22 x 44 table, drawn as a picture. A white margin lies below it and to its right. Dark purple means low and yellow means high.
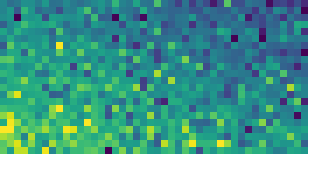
The ninth with the highest average is the bottom left. Overall the values sit about 50% of the way up the scale. The top right is the ninth with the lowest average. There are no regular stripes. There is an overall slope up to the bottom left. The grain is fine, like static. Neither half mirrors the other.
